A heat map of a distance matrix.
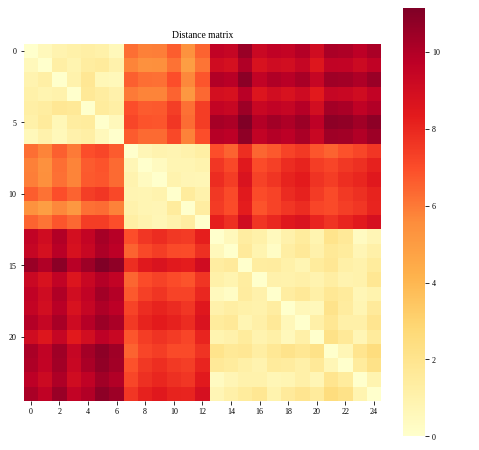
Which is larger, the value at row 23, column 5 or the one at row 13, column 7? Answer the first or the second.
the first
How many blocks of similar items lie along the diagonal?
3
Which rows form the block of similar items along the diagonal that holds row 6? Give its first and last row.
0 to 6
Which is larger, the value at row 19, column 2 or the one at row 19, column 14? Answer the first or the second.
the first
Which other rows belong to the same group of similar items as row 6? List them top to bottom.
0, 1, 2, 3, 4, 5
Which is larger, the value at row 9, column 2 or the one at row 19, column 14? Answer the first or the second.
the first
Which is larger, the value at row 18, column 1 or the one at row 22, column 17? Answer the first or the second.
the first
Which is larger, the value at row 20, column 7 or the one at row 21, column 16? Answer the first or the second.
the first
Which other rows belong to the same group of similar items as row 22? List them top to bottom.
13, 14, 15, 16, 17, 18, 19, 20, 21, 23, 24
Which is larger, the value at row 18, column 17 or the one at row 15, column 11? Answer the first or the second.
the second
